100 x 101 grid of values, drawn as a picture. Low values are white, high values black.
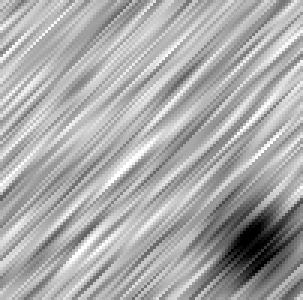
The halves do not mirror each other. No single row or column stands out from its neighbours. One bump rises in the bottom right. Most values sit low, with a long tail of high ones.
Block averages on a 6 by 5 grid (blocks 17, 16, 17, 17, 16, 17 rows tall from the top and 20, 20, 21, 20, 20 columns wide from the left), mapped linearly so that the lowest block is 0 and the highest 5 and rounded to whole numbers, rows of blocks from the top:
01000 / 00010 / 00010 / 11111 / 10035 / 10134
